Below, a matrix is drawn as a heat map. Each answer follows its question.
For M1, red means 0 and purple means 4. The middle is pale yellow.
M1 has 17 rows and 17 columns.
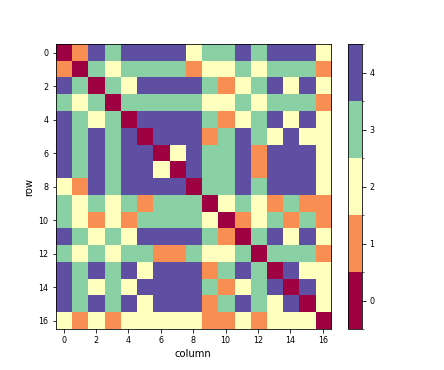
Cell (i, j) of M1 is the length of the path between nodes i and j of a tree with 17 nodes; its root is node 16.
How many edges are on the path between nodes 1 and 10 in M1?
2
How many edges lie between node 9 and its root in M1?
1
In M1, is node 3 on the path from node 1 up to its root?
no
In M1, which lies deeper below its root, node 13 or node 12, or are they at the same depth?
node 13
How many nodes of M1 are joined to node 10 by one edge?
5
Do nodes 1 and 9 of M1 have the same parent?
yes
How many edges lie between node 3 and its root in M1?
1
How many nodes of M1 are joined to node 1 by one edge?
3
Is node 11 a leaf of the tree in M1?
yes
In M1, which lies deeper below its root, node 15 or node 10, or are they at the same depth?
node 15
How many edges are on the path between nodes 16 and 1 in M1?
1
